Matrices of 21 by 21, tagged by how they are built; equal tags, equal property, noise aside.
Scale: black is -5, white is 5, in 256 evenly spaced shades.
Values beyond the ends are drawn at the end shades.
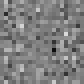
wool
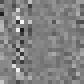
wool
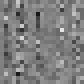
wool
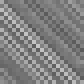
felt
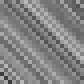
felt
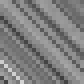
felt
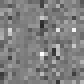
wool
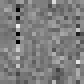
wool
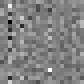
wool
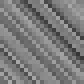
felt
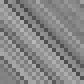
felt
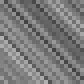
felt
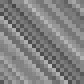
felt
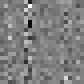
wool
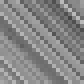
felt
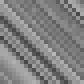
felt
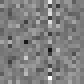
wool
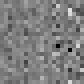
wool
